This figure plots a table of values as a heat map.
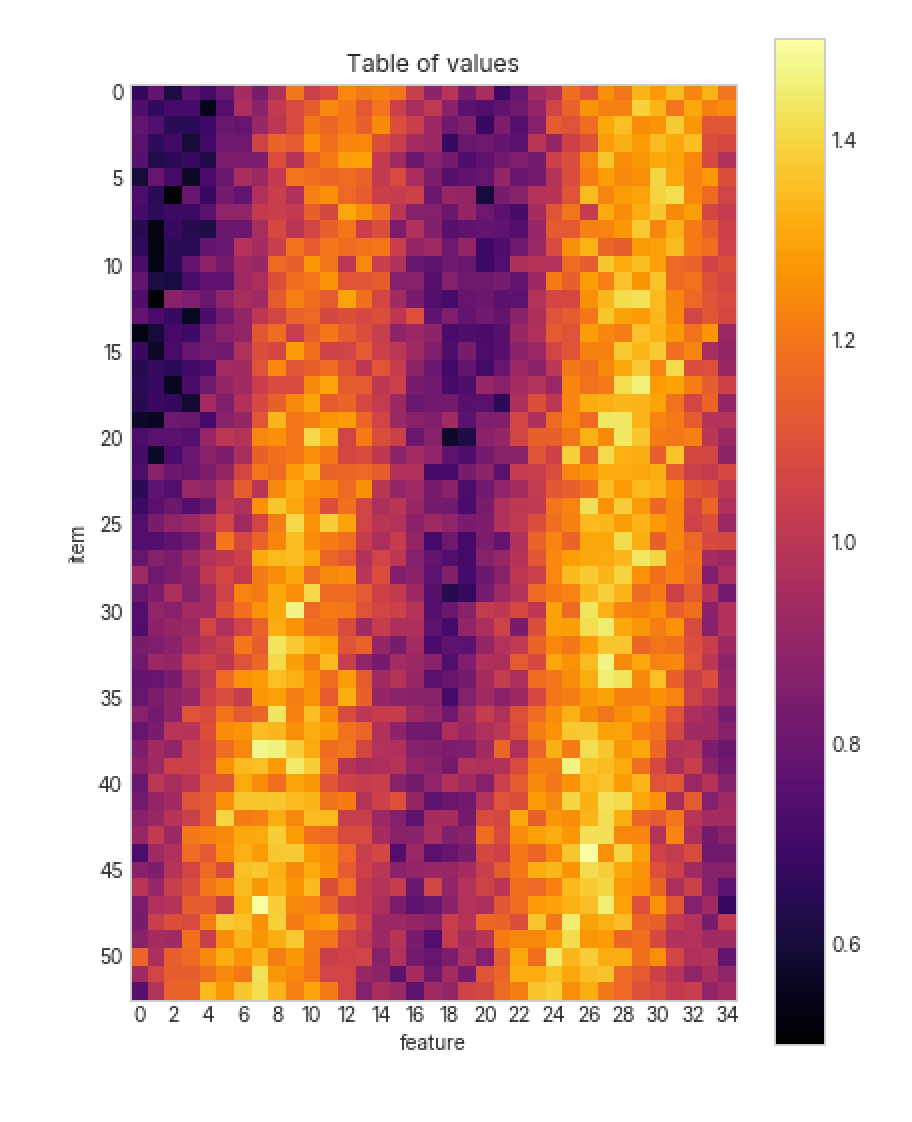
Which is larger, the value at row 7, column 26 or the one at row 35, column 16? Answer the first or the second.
the first
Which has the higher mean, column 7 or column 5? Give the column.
7
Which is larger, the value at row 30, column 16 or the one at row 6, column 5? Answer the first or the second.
the first
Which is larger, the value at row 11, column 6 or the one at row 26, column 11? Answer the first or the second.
the second
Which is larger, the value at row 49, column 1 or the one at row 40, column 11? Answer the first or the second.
the second
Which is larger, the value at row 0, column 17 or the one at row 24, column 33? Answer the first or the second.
the second
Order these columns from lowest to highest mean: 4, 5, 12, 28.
4, 5, 12, 28
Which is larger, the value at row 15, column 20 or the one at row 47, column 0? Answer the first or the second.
the second
